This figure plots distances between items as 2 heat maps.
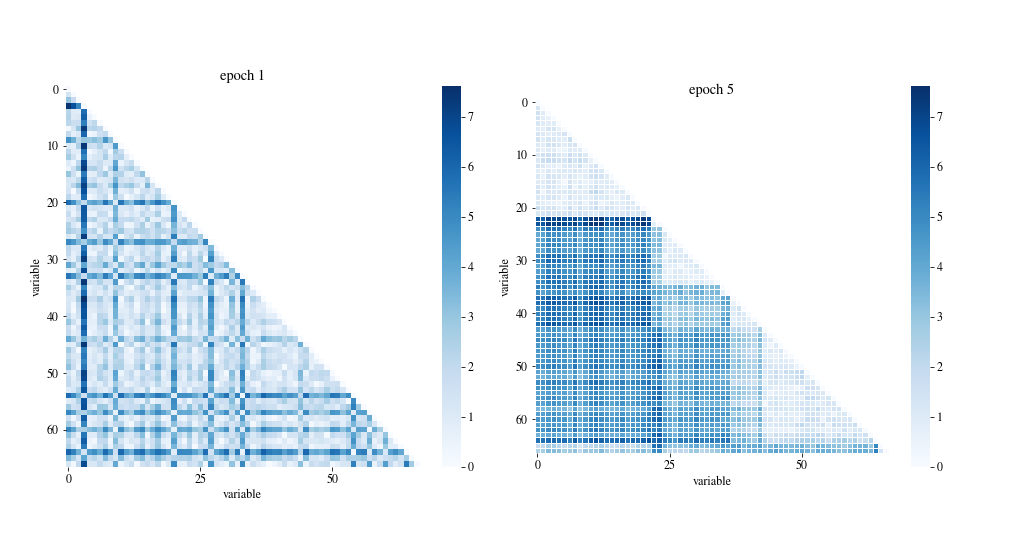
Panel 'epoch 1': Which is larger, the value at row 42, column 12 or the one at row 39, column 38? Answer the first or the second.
the first
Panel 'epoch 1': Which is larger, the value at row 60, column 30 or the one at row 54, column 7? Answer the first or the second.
the second
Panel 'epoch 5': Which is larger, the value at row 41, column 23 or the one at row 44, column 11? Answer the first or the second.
the second
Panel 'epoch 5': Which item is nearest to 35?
36
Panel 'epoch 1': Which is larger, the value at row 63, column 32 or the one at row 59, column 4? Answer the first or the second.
the first
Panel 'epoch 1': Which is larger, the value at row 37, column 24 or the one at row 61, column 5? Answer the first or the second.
the first
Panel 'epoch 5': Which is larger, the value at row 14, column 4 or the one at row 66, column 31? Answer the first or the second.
the second
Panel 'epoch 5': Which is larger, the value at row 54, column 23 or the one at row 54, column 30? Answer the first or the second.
the first
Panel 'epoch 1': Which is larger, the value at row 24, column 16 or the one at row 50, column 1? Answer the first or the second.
the first
